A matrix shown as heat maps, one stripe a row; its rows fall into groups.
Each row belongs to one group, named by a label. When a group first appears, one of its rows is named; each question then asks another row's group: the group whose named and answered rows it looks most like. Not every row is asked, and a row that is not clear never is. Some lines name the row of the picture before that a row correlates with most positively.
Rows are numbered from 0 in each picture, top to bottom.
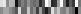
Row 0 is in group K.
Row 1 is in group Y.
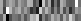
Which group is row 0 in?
K
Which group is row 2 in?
Y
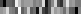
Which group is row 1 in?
Y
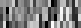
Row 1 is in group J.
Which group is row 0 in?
K
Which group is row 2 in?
J
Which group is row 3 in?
Y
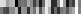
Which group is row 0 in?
K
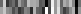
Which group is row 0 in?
Y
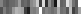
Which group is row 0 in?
J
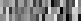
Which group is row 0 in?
K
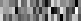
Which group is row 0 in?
Y
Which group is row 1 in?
K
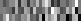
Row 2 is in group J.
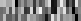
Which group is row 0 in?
K
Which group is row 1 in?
K
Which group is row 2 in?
Y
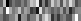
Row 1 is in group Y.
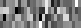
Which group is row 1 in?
K
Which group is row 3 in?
K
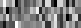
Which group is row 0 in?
K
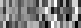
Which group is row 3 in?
Y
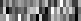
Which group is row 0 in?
J
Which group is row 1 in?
Y
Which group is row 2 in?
Y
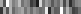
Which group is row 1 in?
J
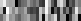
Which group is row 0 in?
K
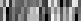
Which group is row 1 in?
Y
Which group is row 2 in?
Y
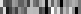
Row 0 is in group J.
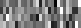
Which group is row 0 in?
J
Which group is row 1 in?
J
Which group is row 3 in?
K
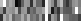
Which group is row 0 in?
K
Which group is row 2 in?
J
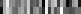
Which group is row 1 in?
J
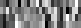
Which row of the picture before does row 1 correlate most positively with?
0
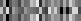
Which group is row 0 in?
Y
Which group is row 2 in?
Y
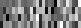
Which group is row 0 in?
J
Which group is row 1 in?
K
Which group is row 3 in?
J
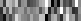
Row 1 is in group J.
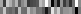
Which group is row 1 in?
Y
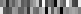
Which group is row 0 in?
J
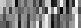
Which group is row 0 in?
K
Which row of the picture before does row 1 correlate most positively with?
1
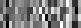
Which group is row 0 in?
J
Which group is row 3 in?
J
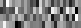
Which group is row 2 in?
K
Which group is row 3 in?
K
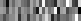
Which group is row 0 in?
J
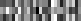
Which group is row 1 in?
Y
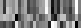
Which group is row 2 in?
K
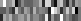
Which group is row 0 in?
K
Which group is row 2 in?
J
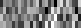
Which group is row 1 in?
Y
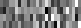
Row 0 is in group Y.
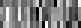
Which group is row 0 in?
J
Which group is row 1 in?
Y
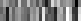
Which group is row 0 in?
Y
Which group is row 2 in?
J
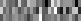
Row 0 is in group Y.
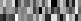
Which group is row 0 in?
K
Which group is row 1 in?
K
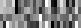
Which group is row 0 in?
K
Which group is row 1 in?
K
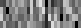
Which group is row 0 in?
K
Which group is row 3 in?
Y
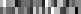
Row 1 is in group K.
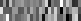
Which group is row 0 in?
J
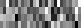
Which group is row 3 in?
Y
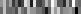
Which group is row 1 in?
Y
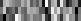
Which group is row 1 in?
Y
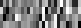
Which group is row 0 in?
J
